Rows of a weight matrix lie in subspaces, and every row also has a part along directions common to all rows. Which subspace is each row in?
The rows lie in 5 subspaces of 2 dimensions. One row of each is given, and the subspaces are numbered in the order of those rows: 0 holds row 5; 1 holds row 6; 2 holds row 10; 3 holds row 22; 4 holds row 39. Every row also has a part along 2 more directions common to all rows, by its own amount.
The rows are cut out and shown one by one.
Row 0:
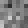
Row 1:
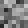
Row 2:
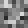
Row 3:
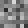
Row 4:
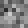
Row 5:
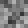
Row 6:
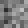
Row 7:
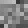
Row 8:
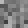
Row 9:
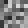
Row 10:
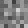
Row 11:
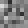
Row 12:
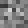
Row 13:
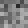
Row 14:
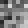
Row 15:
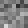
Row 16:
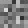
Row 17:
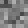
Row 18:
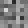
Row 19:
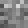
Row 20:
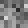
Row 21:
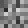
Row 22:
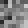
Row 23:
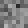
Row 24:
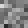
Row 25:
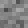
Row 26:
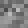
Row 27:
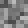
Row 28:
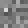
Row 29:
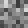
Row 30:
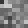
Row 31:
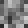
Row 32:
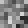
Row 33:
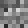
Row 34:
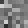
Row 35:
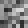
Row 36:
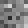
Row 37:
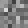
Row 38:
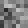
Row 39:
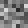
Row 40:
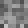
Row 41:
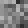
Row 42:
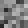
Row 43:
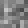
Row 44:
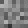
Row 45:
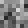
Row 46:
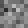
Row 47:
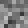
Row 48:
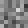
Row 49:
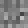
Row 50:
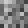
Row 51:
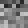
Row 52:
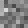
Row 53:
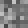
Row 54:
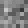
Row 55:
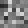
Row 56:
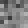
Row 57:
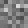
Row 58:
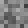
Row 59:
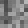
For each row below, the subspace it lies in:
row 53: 2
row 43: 1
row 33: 2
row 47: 0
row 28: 2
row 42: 1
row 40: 4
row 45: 4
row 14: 3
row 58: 4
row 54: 1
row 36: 3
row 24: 0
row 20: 4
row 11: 2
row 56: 3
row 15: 3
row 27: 0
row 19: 3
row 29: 1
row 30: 0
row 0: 3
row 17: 0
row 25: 1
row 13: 3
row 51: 3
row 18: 2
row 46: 4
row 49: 0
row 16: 2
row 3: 2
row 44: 0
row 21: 2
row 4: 4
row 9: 3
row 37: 2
